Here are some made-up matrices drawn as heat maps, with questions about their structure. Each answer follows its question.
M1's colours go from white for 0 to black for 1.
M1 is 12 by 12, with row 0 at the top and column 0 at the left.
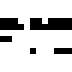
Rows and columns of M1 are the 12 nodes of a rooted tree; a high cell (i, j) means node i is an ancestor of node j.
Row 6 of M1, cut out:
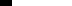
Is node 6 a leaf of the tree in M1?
no
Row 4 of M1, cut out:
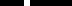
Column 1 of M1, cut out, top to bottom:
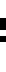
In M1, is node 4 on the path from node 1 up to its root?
yes
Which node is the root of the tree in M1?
4
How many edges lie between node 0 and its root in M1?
3
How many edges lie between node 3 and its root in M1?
1
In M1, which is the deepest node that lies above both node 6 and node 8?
3
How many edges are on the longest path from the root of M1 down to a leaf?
3
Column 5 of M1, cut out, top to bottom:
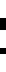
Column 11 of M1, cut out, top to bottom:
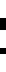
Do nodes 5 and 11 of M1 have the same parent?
yes
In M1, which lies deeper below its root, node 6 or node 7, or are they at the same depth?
node 6
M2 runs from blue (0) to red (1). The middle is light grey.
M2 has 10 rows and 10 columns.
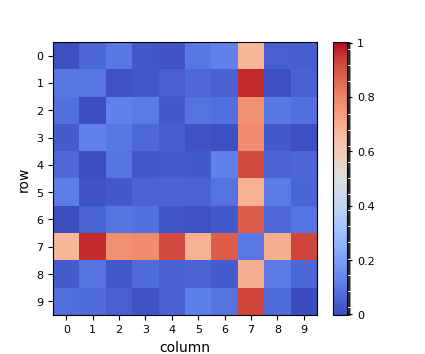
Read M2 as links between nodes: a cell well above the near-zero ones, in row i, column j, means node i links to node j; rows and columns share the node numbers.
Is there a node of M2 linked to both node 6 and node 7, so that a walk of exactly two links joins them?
no
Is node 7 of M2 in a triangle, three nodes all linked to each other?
no
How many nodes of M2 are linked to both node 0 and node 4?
1
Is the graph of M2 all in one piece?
yes
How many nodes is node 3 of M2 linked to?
1
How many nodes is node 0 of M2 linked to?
1
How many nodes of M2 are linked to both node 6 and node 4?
1
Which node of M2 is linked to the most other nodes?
node 7
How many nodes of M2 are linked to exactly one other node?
9
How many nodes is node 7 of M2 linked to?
9
